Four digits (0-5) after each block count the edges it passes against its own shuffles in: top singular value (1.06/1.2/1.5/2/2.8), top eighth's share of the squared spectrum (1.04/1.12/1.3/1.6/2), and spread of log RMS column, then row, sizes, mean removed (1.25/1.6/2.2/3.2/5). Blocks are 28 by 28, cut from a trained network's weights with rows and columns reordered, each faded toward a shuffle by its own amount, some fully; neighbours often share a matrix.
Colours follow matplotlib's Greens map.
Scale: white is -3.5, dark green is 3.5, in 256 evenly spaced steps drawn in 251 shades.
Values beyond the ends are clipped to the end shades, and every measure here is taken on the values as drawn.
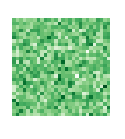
0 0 0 0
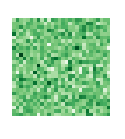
0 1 0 1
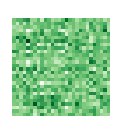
2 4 2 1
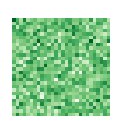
0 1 0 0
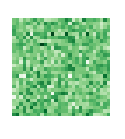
1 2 0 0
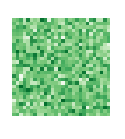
1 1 0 0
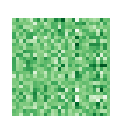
3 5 3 1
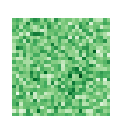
0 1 0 0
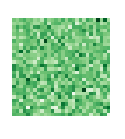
0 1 0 0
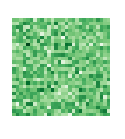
2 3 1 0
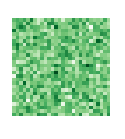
0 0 0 0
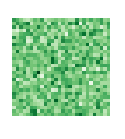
0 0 0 0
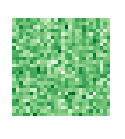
1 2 0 0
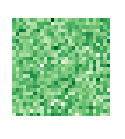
1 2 0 0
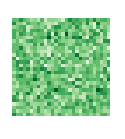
0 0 0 0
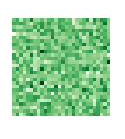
0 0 1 0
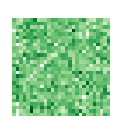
2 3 1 0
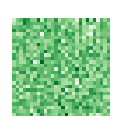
2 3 1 0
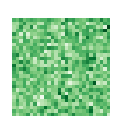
2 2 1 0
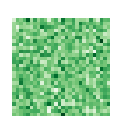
2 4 1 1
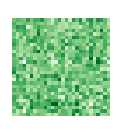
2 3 1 0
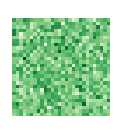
0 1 0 0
